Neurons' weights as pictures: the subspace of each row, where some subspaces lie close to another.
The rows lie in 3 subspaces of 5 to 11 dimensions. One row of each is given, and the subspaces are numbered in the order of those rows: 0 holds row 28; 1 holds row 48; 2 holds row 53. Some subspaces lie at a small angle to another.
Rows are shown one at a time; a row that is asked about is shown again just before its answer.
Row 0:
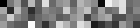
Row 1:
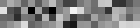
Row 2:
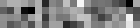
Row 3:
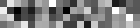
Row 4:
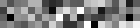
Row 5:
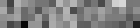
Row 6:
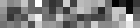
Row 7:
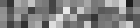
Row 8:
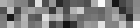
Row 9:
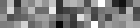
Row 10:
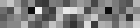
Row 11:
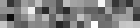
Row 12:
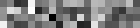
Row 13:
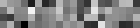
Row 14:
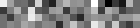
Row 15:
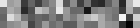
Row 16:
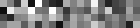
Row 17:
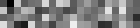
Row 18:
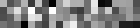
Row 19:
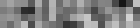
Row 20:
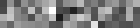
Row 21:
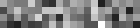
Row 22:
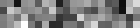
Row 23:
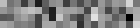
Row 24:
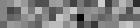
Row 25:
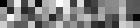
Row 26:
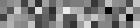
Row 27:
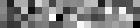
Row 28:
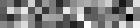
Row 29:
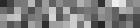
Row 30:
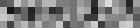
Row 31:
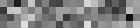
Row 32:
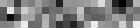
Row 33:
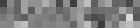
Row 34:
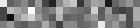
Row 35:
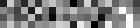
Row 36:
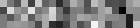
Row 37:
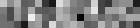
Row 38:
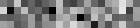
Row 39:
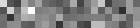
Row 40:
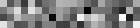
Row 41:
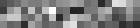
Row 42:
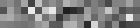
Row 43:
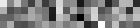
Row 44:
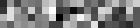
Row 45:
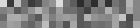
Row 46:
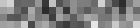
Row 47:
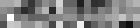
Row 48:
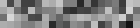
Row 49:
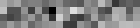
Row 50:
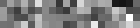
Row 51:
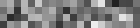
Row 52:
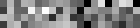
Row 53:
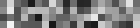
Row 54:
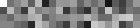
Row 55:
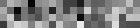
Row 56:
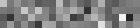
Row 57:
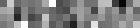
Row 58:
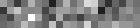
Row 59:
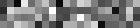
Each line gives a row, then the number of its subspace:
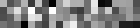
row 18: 2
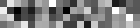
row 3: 0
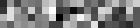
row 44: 0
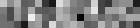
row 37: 2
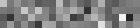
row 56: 1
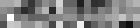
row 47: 1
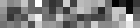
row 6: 0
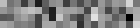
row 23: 1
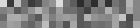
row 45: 1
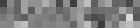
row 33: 2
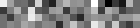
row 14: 2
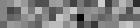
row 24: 1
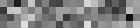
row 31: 2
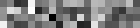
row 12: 1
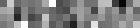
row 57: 0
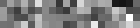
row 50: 0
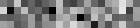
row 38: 1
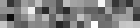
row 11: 1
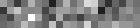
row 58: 2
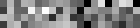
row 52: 1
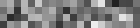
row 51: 1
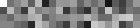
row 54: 1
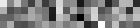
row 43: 0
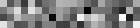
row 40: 1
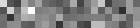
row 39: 1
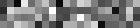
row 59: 2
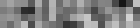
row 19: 1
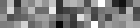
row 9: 1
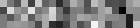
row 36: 2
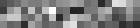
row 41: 0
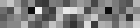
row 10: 1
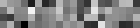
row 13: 2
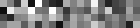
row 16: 2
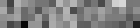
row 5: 2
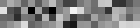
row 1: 0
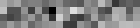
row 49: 0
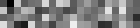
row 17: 1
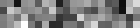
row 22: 2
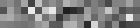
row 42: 0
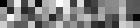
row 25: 1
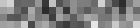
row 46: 1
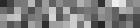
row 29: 0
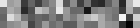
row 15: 1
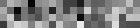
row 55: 1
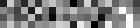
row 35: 2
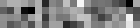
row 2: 1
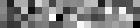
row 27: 1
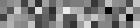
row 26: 1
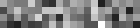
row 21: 1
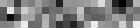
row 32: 0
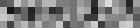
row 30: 2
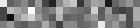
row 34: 0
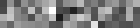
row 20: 0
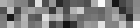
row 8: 2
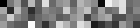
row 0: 1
